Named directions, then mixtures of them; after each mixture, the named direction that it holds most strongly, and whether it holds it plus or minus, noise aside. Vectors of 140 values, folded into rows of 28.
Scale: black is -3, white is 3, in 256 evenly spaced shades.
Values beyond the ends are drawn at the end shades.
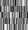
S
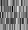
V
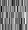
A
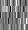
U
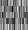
V, plus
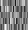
S, plus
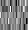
U, minus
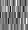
U, plus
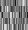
S, plus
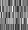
V, minus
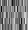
A, plus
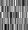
S, minus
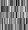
U, minus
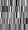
U, minus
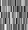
S, plus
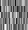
S, plus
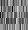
V, plus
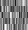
S, plus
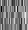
A, plus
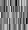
U, minus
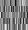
S, plus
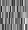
A, plus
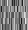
A, plus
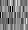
U, plus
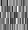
V, plus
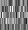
U, minus
